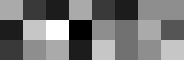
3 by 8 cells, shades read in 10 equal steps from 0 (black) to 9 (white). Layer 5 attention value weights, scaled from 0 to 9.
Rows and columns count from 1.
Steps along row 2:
up up down up down up down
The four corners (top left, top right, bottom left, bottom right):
6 5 2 7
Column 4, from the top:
6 0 1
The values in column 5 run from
2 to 7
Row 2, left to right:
1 7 9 0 5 4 6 3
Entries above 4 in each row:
4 4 5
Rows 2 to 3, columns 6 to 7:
4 6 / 4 5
